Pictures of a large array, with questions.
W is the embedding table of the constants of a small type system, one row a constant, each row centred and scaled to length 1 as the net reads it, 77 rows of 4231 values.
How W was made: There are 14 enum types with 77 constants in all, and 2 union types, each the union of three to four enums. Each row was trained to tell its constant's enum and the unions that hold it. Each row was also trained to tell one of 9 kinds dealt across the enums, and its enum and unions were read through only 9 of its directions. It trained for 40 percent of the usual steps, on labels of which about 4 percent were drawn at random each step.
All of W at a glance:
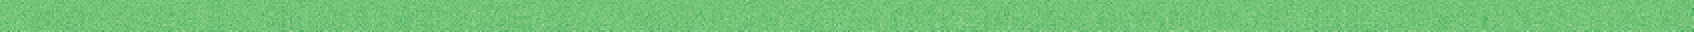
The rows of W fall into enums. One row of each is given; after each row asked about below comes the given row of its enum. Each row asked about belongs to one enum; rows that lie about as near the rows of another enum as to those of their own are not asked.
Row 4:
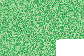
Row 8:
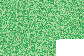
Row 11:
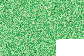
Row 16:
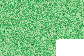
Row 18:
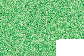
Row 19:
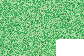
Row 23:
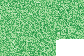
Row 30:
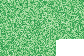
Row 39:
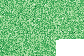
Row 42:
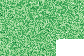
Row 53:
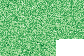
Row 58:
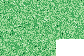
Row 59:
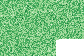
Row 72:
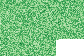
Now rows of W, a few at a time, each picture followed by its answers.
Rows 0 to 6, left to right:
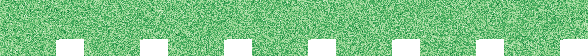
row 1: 11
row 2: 42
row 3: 23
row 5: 72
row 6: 59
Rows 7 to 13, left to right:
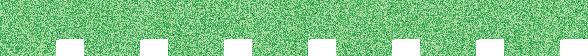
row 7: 8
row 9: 59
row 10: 4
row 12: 4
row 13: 8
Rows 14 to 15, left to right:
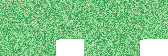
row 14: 19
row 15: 42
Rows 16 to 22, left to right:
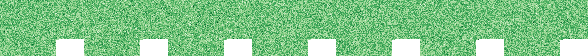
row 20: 39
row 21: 16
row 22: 19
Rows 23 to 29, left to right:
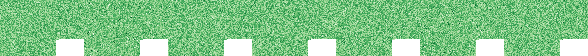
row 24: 42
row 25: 53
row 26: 16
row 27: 16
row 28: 58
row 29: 11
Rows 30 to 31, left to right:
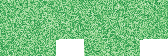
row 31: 53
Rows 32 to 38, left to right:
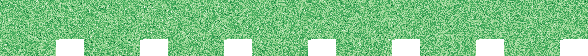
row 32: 8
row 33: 18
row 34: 19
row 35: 19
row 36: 58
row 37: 39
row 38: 53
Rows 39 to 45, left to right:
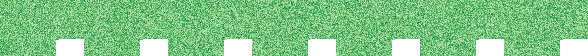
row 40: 42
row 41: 53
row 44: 18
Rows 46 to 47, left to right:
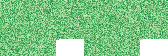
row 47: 72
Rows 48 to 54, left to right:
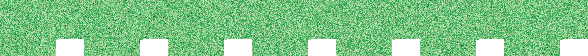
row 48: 8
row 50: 72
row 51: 53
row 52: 11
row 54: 19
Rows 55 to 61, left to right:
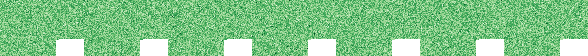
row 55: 72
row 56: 18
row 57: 18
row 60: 16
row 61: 16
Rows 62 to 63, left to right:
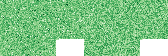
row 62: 16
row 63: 8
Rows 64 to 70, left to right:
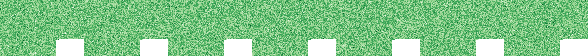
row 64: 8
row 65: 19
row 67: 4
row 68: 42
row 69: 11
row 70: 42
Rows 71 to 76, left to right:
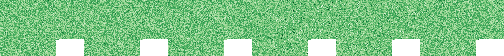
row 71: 53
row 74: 18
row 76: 11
